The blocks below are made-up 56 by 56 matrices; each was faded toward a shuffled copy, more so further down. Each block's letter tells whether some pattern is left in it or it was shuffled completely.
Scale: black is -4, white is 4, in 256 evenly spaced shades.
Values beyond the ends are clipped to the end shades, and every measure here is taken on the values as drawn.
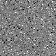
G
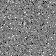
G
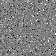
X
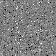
G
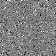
G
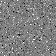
X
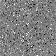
G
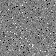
X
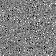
X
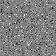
G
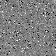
X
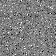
X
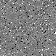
G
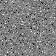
G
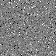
G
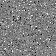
X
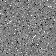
X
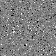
G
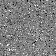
X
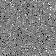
G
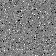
X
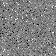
X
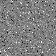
G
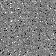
G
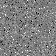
X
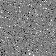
X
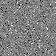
X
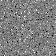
X
